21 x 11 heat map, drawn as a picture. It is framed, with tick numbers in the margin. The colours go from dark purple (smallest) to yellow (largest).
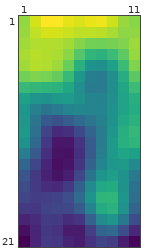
Slope: up to the top. Ninth with the lowest average: bottom left. Ninth with the highest average: top left.
